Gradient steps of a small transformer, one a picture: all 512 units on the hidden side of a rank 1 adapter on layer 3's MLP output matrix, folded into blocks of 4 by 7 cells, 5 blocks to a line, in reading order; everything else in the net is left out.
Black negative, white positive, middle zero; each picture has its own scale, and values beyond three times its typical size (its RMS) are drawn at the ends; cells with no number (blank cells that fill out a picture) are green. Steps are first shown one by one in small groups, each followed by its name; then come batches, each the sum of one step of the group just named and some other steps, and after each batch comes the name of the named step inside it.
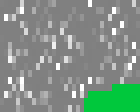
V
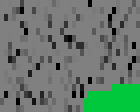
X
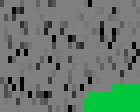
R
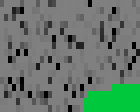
R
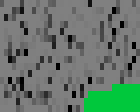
R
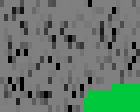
R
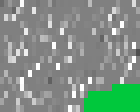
V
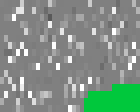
V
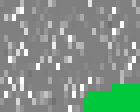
V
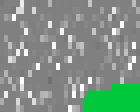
V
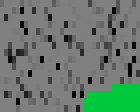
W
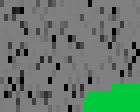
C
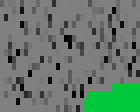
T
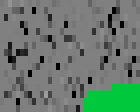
W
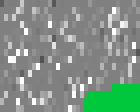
T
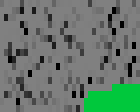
W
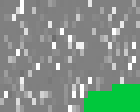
C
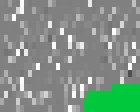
W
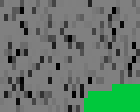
T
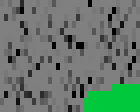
T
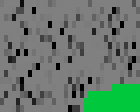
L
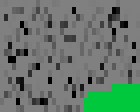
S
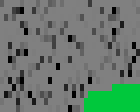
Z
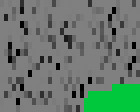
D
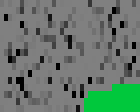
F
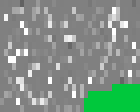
D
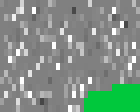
S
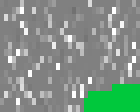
S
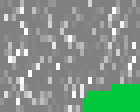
D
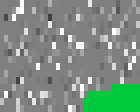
F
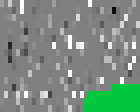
D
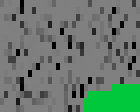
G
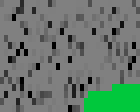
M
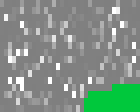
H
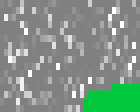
M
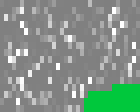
H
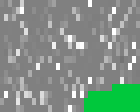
G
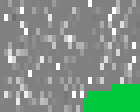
G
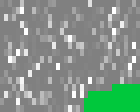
G
